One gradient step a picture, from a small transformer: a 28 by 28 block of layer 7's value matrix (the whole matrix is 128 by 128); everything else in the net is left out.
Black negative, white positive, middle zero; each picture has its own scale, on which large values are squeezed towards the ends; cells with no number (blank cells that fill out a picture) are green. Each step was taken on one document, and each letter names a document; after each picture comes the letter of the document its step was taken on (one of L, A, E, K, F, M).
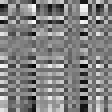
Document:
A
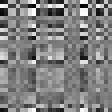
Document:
A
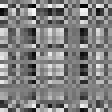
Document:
A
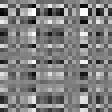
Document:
A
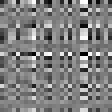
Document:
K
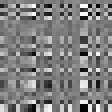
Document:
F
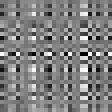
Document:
K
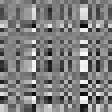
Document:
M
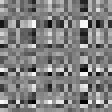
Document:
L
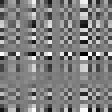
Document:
K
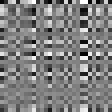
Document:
K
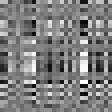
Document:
M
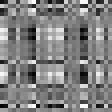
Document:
A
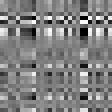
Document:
L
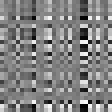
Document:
F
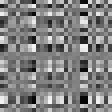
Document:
L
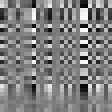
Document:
M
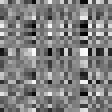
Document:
M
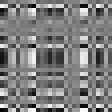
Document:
A
